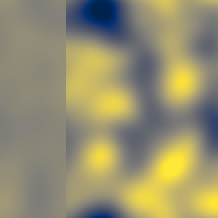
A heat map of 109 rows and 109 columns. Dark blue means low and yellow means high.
Seam: vertical, 30% of the way across, the left part calmer. Ninth with the lowest average: top middle. Ninth with the highest average: bottom right. Lone odd cells: none.
